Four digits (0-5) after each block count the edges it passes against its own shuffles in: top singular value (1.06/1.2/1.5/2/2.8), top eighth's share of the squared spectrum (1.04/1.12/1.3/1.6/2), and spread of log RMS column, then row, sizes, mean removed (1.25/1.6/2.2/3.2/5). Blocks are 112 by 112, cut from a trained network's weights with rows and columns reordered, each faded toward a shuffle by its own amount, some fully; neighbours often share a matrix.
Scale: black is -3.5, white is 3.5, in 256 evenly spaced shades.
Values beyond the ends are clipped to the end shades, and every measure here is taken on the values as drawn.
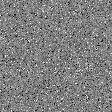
1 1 0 0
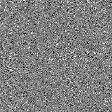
3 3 2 2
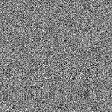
4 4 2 2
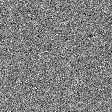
0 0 0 0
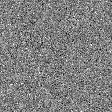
0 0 0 0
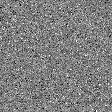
1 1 0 0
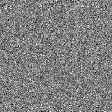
3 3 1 2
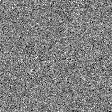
2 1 0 1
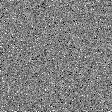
2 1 0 0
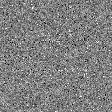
3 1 0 1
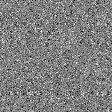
3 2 0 1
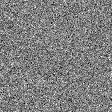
1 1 0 0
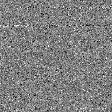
2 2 1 2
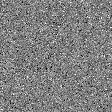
2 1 0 0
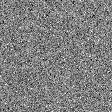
0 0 0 0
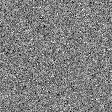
0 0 0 0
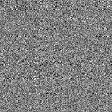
4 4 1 3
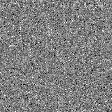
3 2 0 1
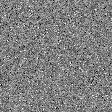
0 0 0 0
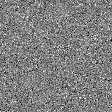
1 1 0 0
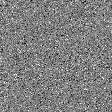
2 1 0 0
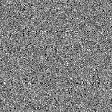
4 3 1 2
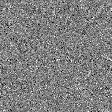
3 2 0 1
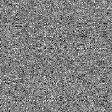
4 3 2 2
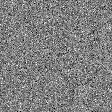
1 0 0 0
